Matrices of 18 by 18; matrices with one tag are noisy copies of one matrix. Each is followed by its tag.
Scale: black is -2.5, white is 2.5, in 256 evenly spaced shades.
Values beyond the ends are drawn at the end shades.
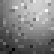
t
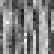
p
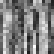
p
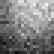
t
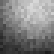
t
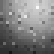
t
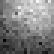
t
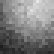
t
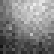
t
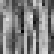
p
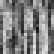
p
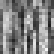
p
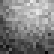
t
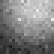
t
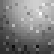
t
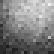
t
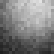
t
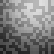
t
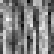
p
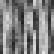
p
